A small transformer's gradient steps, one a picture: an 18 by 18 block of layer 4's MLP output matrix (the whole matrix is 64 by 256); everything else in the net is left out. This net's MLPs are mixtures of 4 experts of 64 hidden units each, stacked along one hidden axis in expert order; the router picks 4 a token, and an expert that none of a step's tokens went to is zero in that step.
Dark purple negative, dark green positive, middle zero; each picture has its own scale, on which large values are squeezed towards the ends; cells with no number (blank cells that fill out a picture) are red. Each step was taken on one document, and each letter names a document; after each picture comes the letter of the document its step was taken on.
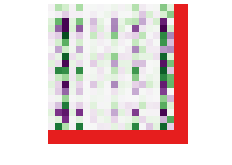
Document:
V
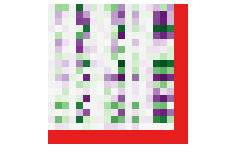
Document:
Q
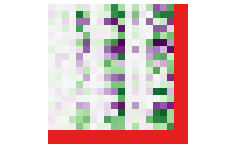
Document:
Q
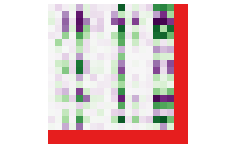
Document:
Q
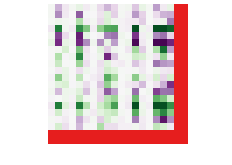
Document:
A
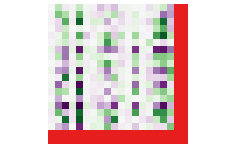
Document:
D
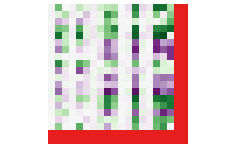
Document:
A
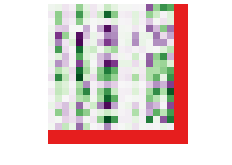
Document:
D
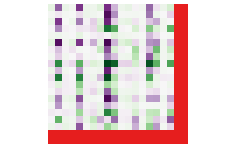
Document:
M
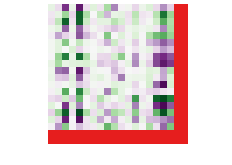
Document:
D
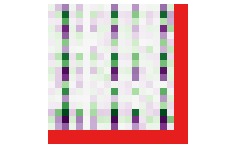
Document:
V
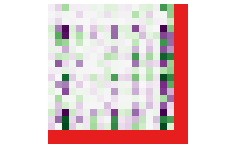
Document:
V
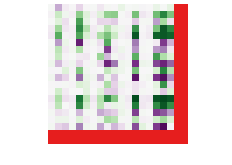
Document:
A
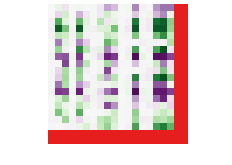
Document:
A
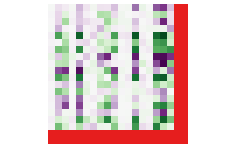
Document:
A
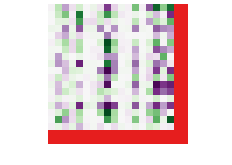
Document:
D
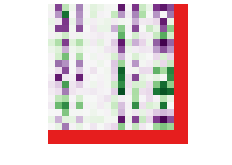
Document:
V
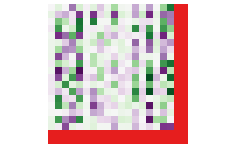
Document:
V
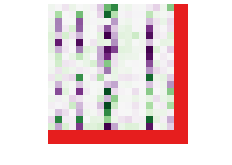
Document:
M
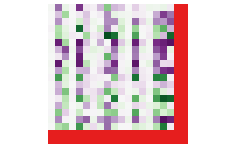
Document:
A
